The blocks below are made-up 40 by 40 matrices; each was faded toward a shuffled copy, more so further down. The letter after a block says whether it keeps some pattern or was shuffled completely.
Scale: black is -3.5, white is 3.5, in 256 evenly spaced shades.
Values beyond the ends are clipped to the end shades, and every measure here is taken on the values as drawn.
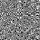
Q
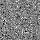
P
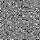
Q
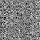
Q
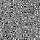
Q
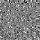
Q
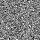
P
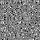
Q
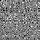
Q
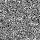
P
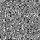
Q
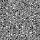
Q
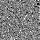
P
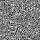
Q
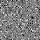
Q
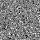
P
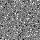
P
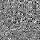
Q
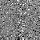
Q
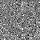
Q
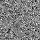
P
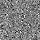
Q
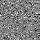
Q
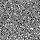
P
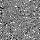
Q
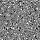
Q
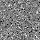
P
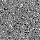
P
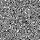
Q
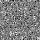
Q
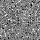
Q
